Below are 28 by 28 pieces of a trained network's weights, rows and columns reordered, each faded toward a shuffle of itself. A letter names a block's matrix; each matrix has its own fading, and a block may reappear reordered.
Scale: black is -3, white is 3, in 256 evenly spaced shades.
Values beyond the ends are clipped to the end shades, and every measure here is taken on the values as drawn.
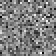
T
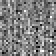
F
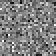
T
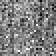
F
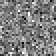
T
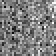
F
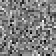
T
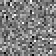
T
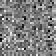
F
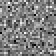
T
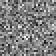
T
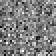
F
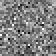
T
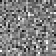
T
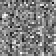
F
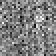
F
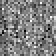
F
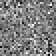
T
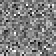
T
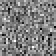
T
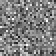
T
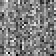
F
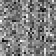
F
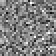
T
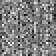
F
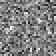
T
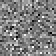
T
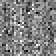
F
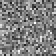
T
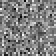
F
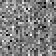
F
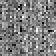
F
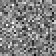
T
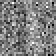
F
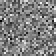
T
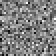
T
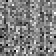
F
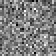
T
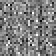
F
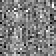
F
